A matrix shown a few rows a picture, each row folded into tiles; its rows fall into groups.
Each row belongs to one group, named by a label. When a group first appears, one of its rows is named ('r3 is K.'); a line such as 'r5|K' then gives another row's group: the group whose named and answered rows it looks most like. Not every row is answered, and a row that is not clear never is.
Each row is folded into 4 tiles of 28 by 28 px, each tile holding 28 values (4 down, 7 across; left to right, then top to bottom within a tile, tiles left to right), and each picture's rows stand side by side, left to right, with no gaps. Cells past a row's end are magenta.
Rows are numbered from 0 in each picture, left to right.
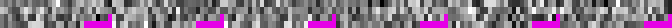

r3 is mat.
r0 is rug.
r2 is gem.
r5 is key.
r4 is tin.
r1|gem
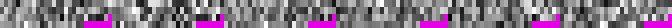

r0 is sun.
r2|tin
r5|mat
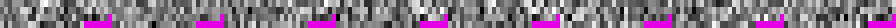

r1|tin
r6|mat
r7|sun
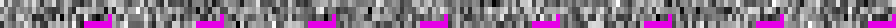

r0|sun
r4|mat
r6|sun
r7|sun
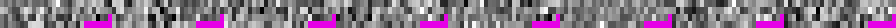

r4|sun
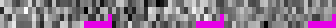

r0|gem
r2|tin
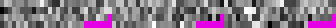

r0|tin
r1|tin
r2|rug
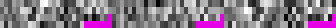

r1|mat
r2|tin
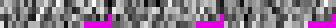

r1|key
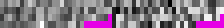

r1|mat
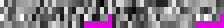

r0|sun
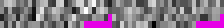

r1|tin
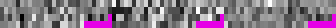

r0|gem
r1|rug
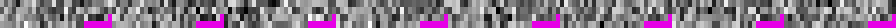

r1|sun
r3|gem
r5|key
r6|sun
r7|key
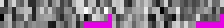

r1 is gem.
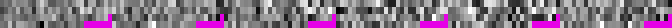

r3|tin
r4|tin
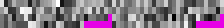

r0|rug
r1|sun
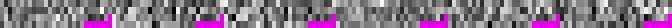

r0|sun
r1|sun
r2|gem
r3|tin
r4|key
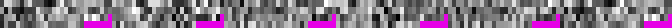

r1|tin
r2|sun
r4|sun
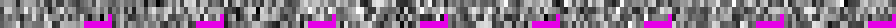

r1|mat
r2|rug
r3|tin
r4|rug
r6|mat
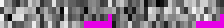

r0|gem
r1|key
